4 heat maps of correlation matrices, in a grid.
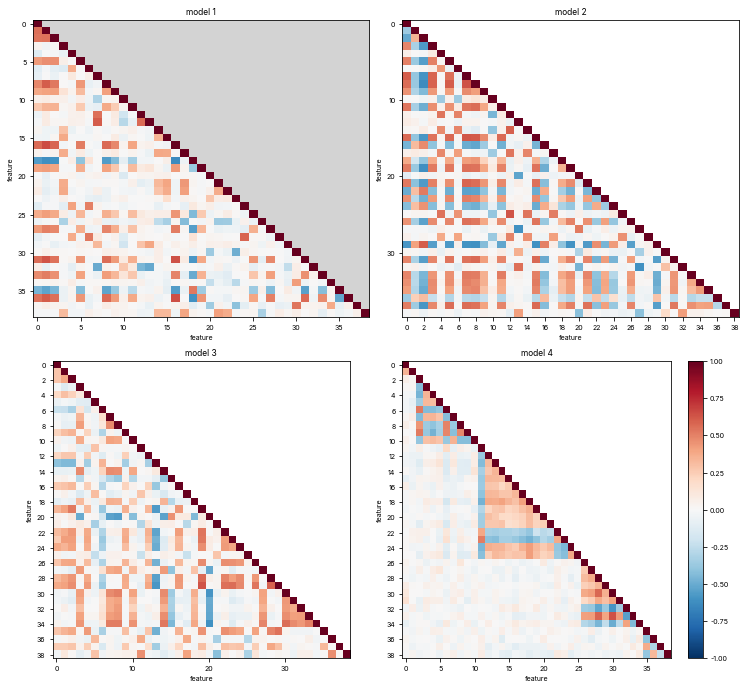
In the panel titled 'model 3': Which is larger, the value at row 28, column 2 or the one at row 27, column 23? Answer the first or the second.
the first
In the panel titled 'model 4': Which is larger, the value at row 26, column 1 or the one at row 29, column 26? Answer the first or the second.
the second
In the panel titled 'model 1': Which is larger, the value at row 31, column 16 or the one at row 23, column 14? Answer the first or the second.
the first
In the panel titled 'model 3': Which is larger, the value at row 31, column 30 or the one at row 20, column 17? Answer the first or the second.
the first
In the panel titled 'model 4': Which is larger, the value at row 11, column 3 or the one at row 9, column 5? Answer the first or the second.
the first
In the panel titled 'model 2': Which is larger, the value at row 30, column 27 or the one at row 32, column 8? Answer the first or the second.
the second
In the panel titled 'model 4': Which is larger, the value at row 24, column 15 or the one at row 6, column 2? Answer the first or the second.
the second
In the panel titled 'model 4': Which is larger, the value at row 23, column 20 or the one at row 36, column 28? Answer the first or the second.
the second
